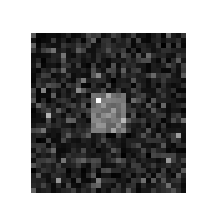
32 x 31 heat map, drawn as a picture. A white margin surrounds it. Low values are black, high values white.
The values are skewed, with a long tail toward high values. The ninth with the highest average is the centre. No seam splits the table. In the centre lies a patch that is higher than the rest. No regular stripes run through it.
